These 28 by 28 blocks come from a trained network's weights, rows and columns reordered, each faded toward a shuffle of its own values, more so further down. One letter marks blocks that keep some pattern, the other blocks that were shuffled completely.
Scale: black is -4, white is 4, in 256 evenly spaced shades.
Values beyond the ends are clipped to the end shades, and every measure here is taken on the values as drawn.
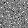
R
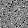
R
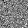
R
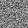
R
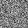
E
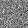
E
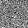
R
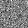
R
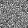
E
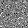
R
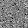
R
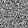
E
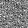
R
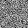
R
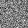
R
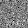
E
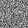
R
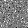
R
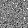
R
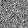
R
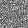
R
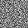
E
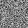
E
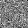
E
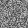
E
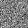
R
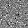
E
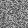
R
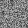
R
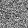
R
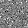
R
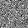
R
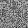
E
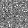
E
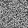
R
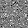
E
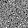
R
